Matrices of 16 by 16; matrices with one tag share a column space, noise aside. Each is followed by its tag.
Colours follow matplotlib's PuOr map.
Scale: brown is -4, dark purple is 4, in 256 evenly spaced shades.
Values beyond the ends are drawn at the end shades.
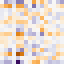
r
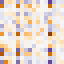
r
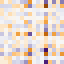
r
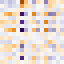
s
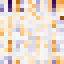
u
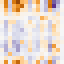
u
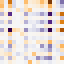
s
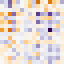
s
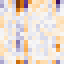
u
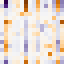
u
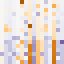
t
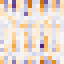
u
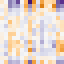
u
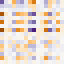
s
